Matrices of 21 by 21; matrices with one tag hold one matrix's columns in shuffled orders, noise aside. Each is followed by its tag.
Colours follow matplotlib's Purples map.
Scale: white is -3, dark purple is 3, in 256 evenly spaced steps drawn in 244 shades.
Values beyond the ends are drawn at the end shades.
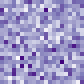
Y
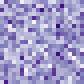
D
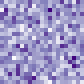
Y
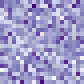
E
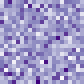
E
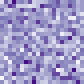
E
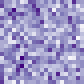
Y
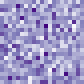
D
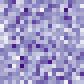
Y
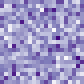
Y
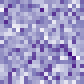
Y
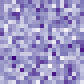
Y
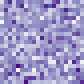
E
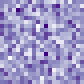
D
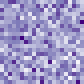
E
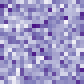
D
